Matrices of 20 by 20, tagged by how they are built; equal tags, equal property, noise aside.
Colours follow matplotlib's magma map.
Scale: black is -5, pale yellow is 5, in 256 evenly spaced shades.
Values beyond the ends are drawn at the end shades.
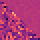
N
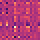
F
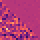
N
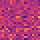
F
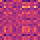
F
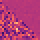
N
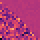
N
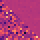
N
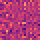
F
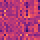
F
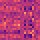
F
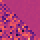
N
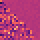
N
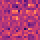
F
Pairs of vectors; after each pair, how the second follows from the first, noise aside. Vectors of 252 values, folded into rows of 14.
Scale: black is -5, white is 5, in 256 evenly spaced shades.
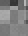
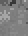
partly zeroed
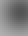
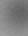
shrunk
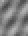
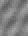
shrunk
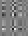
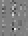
partly zeroed
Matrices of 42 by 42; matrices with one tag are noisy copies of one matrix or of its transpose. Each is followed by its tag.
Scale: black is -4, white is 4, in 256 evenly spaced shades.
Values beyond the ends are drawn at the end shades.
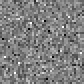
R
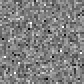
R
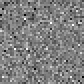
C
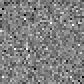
C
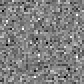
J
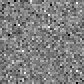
C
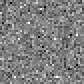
J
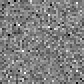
C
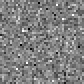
R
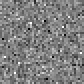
R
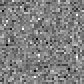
J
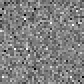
C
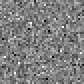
R
